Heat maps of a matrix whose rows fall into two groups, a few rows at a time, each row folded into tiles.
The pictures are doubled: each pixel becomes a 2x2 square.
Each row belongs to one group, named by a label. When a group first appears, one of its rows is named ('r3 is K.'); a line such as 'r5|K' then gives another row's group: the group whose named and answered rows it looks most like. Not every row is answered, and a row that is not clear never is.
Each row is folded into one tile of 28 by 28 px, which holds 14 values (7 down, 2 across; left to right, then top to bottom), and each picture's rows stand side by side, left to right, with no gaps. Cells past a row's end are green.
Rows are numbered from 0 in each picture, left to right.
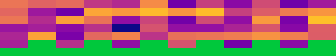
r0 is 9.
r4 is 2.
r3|2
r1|9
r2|2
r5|2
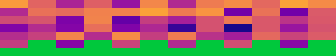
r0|9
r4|9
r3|2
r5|9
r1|2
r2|2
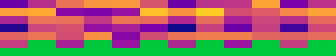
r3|2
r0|2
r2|9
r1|9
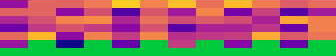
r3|9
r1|9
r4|9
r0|2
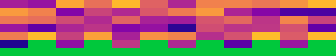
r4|9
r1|9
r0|2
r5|9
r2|9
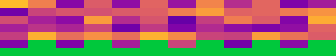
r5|2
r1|2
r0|9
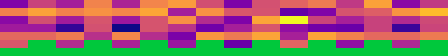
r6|2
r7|2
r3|9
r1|2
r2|2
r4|2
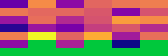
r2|9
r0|2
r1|2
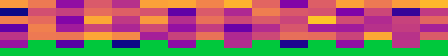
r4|9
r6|9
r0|9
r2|2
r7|9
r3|9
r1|2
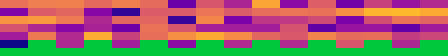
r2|9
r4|2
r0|9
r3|2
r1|9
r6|2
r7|2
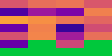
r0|9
